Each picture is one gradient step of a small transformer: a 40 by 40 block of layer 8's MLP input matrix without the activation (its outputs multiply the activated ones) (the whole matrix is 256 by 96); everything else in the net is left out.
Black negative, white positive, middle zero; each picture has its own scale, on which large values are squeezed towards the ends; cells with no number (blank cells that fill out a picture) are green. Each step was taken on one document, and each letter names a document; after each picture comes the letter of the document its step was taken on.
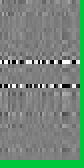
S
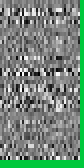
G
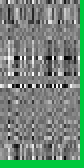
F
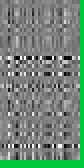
F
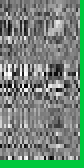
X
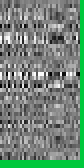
X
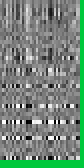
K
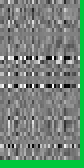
F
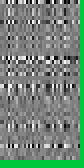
F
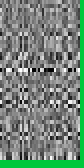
G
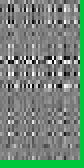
F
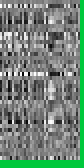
X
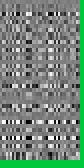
K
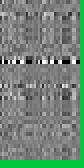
S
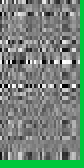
S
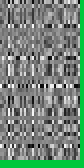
F
